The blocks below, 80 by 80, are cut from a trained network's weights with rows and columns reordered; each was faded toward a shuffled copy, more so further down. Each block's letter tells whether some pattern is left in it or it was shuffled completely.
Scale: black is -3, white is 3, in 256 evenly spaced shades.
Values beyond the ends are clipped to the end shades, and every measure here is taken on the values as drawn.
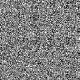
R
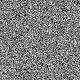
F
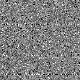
R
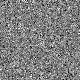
F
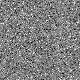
F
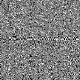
R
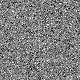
F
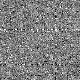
R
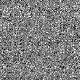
R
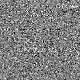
R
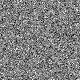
F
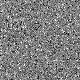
F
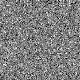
R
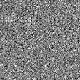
R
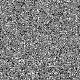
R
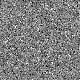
F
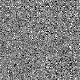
R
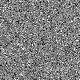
F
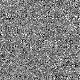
R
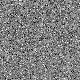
F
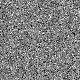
F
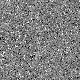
F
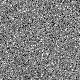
F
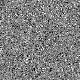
R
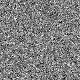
F
